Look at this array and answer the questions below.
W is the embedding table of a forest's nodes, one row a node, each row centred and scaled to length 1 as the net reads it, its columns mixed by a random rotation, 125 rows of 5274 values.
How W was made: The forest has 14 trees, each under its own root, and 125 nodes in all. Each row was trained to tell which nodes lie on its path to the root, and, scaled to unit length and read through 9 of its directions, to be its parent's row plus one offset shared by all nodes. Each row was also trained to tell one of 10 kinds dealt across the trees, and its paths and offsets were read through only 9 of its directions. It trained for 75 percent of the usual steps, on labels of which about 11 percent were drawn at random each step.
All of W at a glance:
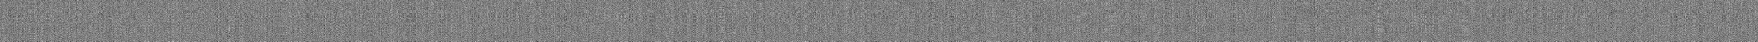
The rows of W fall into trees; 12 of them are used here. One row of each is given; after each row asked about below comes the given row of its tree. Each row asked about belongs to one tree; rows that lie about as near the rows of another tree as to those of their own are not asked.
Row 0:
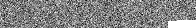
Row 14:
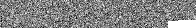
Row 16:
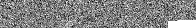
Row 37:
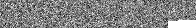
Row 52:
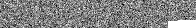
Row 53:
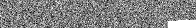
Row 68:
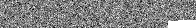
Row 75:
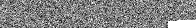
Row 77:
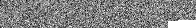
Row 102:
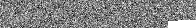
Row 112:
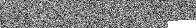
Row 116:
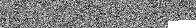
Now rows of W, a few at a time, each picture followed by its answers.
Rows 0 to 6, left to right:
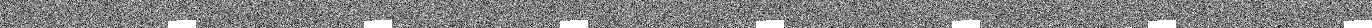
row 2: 14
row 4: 53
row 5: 16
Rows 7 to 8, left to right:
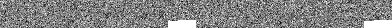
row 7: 116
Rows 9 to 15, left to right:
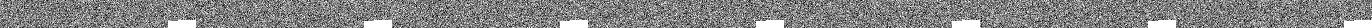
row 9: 102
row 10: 0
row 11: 102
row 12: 16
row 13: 102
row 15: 68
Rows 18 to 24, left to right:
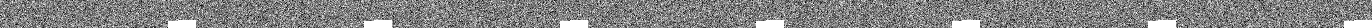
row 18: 68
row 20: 14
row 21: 0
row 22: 37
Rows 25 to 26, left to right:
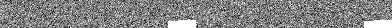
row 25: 102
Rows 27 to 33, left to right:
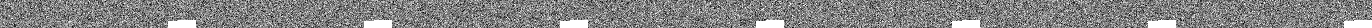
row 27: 16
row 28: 0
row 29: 77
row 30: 37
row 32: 116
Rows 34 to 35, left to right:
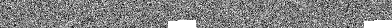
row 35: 116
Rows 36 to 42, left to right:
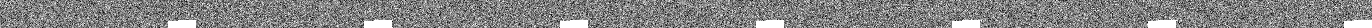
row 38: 116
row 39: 37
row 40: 77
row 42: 75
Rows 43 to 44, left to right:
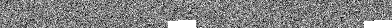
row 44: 14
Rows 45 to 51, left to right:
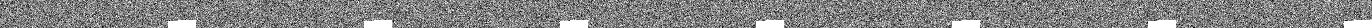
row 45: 0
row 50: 75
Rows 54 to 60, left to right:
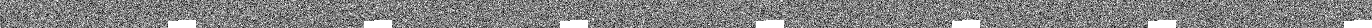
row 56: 68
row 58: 102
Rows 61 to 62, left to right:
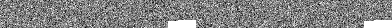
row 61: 37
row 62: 52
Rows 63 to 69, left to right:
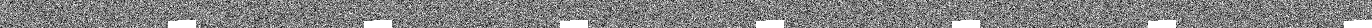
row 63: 0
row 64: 75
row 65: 68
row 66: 16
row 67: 75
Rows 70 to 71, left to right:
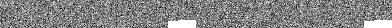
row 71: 116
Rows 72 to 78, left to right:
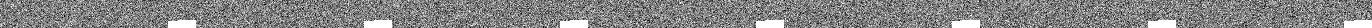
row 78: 116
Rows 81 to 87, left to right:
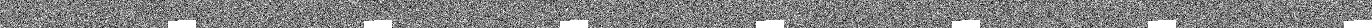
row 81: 37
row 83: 37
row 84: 75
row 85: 75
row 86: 0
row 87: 102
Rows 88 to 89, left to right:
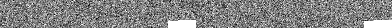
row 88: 116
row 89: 0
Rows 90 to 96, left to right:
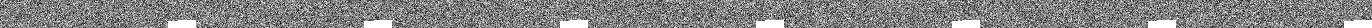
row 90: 16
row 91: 37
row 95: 0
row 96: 102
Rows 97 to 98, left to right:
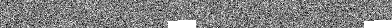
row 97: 16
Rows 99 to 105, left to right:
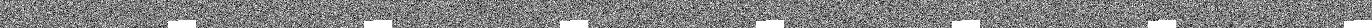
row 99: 68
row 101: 14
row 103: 75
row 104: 77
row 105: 52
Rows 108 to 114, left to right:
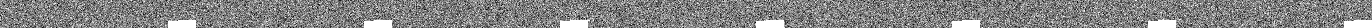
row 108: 116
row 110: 102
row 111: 75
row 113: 102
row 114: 52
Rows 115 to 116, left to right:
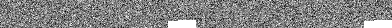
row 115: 37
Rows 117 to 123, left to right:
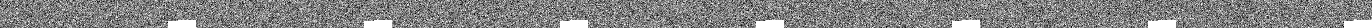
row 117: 0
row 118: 116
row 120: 16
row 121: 37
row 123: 75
